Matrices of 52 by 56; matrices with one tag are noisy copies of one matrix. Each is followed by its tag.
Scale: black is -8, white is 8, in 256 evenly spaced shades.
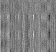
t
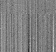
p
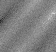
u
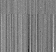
p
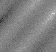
u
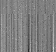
p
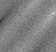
u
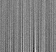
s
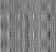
t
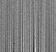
s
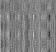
t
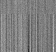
p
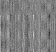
t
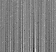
s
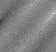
u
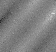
u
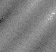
u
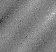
u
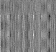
t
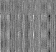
t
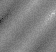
u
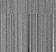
p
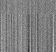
p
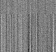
p
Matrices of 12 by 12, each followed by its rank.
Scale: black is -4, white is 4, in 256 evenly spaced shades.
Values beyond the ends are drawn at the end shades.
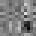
two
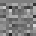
two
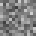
full rank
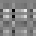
one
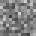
full rank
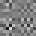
two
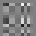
one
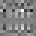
two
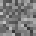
full rank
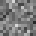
full rank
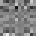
two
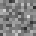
full rank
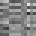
two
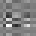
one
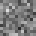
full rank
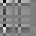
one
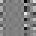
one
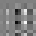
one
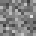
full rank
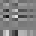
one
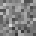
full rank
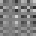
one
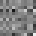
two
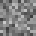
full rank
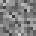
full rank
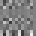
two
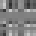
one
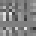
two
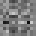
two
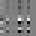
one
